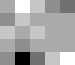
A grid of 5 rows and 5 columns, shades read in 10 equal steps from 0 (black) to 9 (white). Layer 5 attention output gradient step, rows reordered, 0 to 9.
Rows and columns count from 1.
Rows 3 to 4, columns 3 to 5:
7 6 6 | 6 6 6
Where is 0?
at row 5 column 2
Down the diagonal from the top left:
6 7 7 6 9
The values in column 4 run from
5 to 7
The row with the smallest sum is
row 5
